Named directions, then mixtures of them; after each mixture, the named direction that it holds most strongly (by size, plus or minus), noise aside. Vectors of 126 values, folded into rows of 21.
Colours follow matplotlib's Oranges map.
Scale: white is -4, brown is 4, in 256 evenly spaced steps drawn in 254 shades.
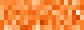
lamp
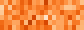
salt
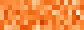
lamp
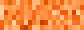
lamp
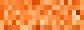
lamp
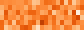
lamp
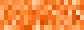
lamp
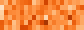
salt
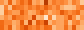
salt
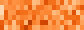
lamp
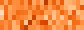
salt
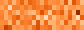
lamp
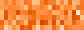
lamp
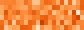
lamp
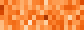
salt
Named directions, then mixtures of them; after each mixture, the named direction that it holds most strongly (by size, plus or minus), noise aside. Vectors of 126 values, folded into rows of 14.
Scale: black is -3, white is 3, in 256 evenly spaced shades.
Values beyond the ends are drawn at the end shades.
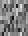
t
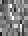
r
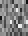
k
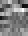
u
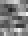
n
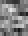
n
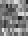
n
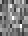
r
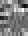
u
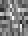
r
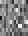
k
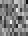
k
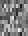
t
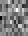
k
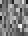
k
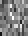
r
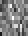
r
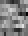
n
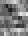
n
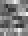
n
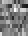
u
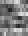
n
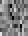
r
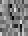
r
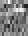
t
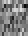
t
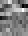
u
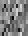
t
